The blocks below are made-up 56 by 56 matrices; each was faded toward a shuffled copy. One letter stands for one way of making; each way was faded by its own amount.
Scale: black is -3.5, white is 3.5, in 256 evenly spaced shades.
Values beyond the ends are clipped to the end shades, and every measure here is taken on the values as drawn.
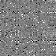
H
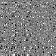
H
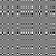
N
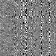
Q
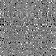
H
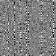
Q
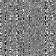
Q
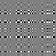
N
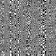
Q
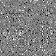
H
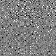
H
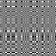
N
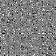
H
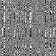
Q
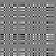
N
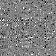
H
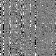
Q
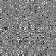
H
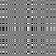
N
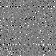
H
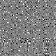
H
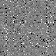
H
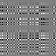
N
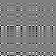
N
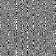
Q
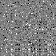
H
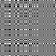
N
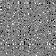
H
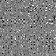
H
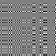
N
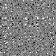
H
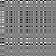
N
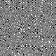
H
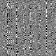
Q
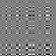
N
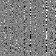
Q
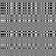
N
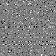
H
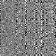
Q
